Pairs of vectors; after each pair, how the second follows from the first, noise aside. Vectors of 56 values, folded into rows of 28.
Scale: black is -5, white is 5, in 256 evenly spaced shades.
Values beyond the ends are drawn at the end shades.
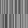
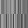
shuffled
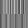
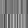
reversed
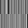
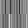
shuffled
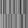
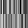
scaled up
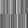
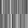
reversed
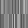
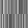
shuffled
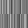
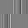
partly zeroed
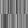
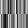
scaled up
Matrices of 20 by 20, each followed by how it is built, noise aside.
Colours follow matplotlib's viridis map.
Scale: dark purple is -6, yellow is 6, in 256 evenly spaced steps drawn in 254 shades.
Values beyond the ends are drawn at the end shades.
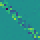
banded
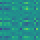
low rank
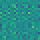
low rank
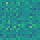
low rank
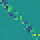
banded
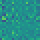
low rank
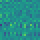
low rank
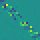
banded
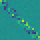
banded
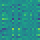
low rank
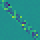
banded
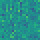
low rank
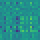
low rank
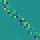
banded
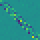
banded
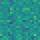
low rank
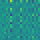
low rank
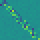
banded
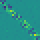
banded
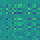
low rank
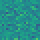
low rank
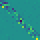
banded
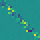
banded
